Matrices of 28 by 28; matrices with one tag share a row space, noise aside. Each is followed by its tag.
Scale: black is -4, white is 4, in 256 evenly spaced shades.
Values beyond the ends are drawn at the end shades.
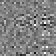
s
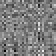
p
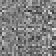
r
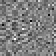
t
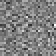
t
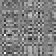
p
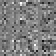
s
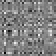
p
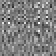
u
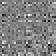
r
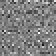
u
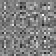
s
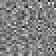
t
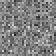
u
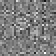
s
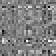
r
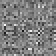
p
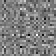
s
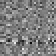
t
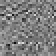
t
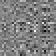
s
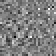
t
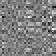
r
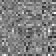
r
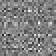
p
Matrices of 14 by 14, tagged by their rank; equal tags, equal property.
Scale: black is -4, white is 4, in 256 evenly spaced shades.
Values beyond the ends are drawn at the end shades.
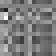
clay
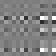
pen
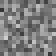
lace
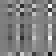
pen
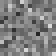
lace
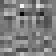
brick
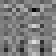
clay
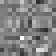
brick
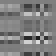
pen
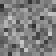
lace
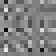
clay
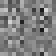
clay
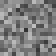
lace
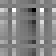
pen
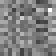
brick
